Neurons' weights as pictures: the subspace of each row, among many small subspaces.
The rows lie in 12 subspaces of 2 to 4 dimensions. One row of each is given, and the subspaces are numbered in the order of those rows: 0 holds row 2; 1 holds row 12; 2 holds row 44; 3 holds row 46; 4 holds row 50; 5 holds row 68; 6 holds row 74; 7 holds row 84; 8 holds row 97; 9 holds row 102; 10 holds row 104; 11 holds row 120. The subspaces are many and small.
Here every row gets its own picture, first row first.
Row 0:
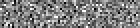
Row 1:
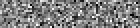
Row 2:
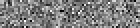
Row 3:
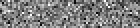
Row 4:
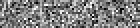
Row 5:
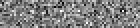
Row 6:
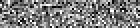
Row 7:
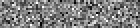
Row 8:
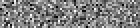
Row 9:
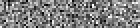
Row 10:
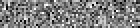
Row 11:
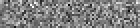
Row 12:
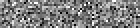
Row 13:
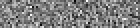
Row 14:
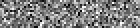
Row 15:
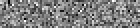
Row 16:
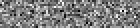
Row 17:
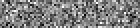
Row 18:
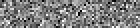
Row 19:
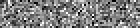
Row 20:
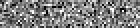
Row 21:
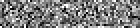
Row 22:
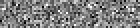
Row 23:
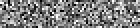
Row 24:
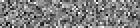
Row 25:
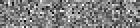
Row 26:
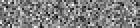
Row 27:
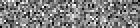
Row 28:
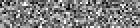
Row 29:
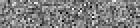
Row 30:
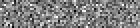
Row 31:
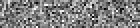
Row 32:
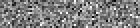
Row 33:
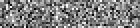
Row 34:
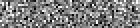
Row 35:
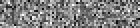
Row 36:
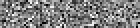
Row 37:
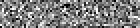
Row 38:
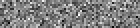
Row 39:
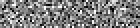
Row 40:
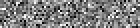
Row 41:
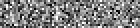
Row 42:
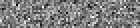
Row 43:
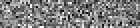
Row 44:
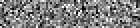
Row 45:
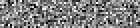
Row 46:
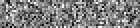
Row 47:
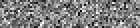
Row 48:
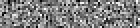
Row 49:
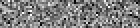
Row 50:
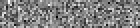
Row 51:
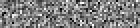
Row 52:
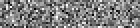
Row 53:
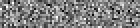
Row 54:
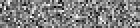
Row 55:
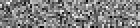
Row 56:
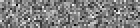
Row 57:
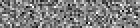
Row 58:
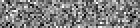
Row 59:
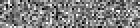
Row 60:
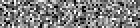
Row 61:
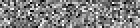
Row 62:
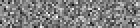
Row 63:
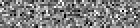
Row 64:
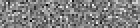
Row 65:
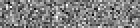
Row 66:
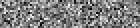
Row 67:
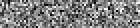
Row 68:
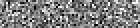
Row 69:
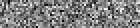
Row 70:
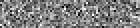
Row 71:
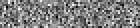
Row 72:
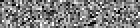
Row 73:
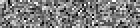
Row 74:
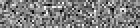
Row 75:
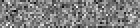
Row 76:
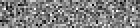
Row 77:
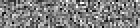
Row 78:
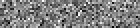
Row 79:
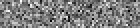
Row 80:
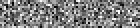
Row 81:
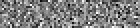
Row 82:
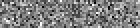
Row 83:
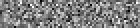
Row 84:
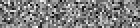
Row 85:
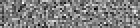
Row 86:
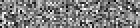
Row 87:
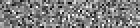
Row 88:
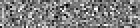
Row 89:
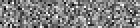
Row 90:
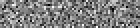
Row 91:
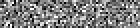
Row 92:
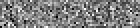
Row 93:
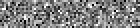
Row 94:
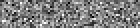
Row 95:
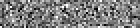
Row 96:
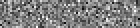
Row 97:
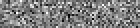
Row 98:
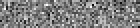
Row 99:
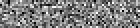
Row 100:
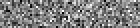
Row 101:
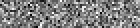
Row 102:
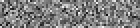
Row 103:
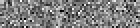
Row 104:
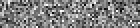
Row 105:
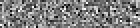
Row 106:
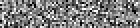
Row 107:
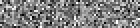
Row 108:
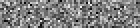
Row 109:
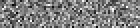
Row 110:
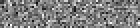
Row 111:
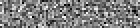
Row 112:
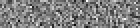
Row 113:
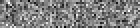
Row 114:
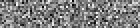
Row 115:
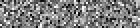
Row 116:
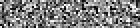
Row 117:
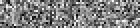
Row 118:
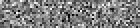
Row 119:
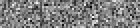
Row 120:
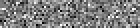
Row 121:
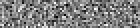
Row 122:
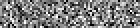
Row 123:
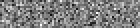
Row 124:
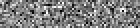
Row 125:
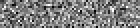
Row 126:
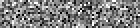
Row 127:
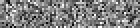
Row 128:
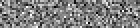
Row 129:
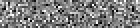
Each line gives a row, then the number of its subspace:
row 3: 1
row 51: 4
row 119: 10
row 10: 11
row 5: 6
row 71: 4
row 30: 2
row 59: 9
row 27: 11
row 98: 11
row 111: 9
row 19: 7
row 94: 5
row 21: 9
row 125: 6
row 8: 2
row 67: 10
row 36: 11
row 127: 3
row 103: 0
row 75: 3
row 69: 10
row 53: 2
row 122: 4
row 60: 2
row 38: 0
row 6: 8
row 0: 2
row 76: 5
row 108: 1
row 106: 4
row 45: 2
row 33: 9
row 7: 10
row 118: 8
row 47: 7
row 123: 5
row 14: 7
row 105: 2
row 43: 8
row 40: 11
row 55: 8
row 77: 4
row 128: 8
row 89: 4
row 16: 6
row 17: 3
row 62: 4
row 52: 9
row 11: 1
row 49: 1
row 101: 7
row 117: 3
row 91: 2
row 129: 5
